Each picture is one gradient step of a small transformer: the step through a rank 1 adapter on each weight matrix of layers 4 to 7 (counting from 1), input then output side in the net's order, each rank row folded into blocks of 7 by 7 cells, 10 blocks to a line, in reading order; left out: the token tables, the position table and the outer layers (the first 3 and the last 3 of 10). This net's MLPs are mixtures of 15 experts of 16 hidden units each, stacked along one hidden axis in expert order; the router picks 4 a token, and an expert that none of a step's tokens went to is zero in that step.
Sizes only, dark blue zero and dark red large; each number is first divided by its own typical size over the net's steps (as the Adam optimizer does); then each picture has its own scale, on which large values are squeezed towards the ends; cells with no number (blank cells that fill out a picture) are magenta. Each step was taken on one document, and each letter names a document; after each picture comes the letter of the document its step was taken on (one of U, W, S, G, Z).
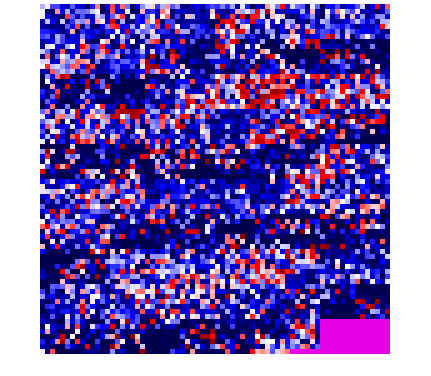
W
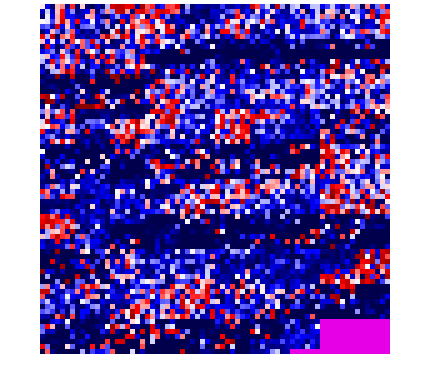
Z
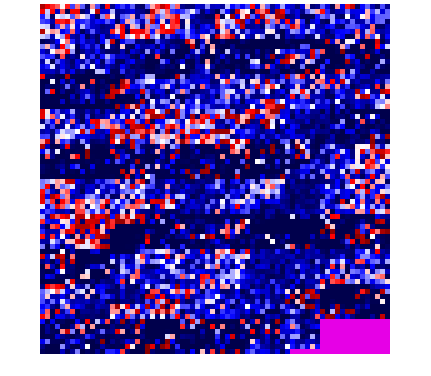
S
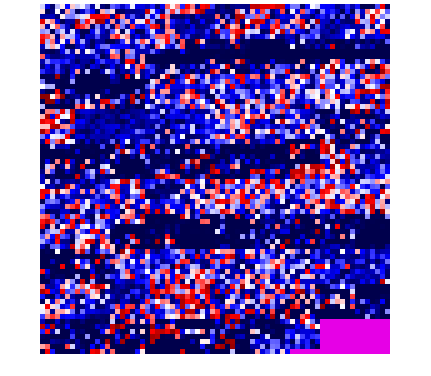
Z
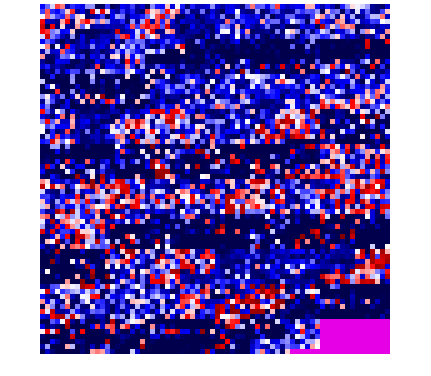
Z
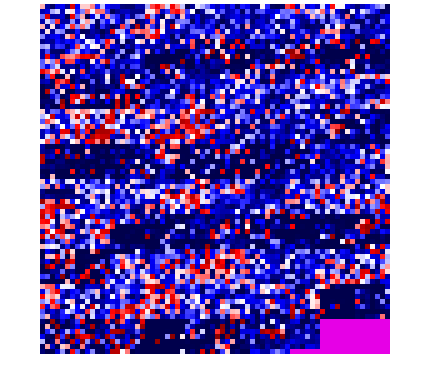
S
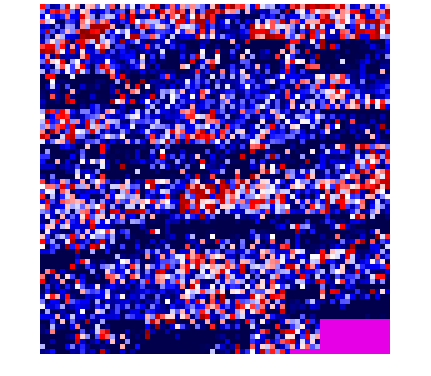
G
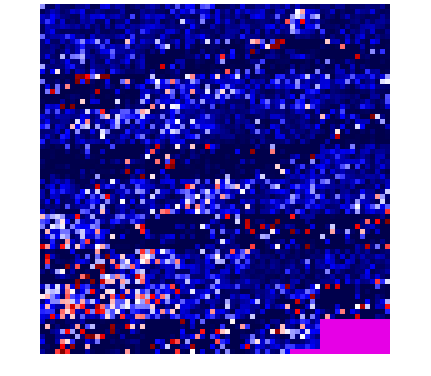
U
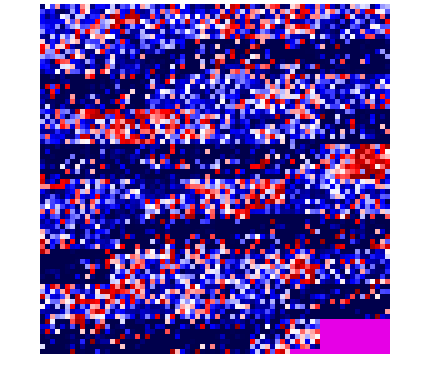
G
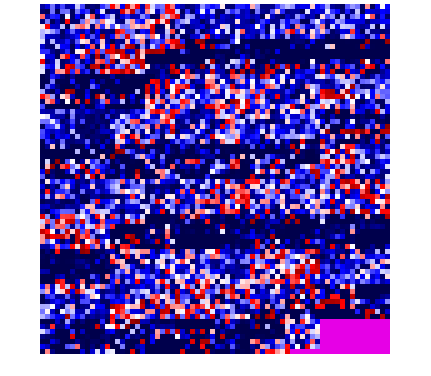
Z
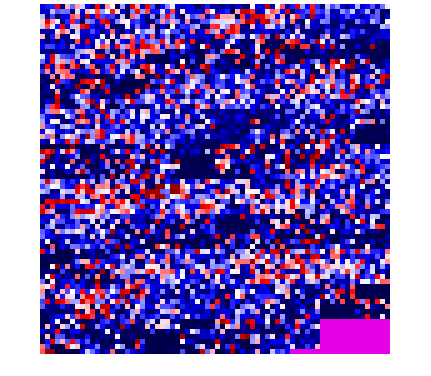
W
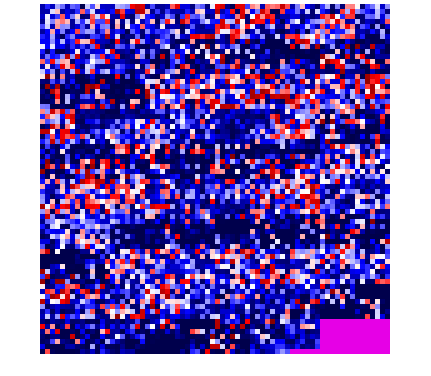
W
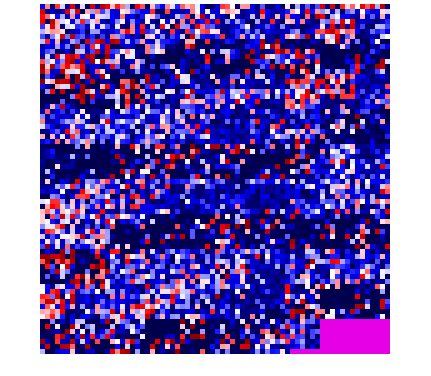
S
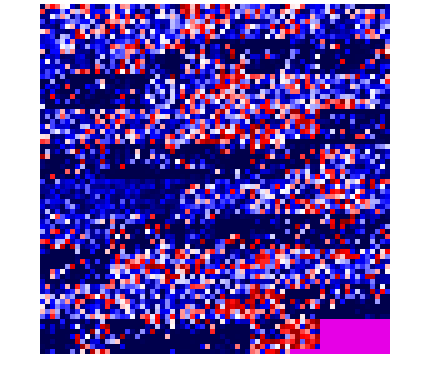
G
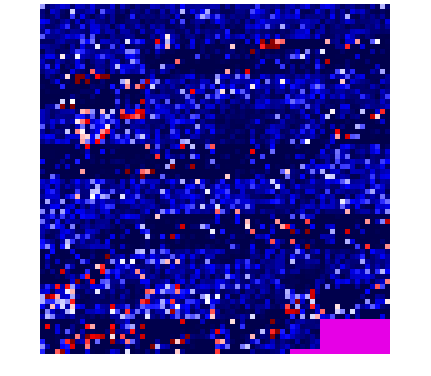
U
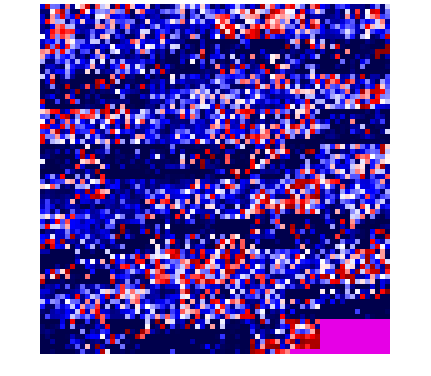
G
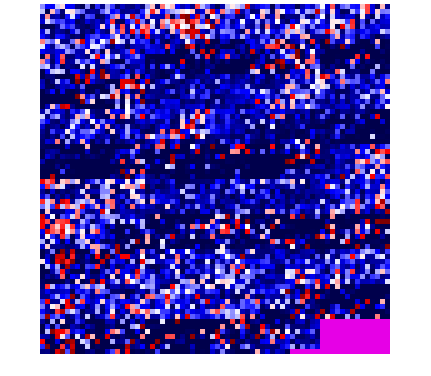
S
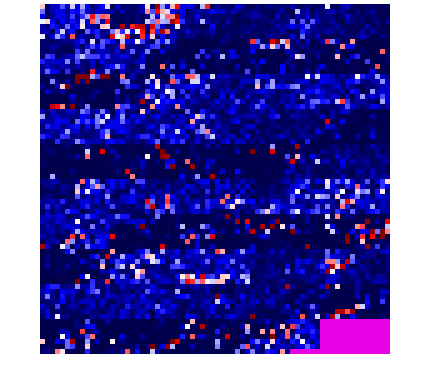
U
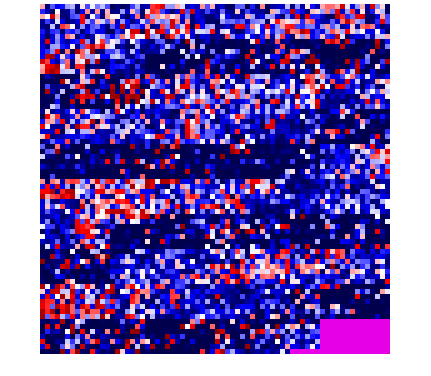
S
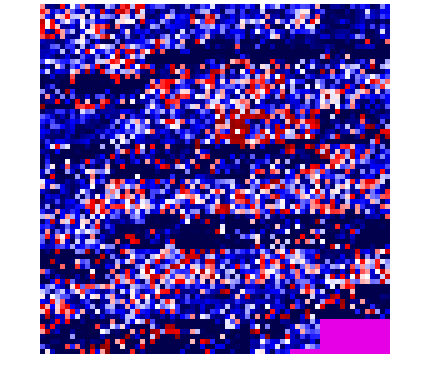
Z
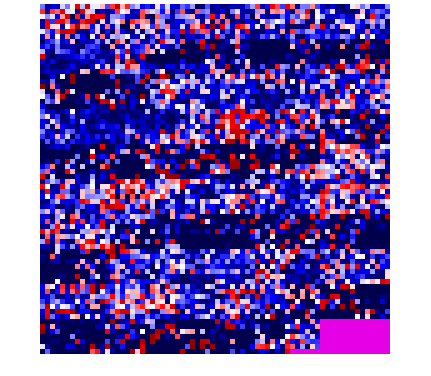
Z
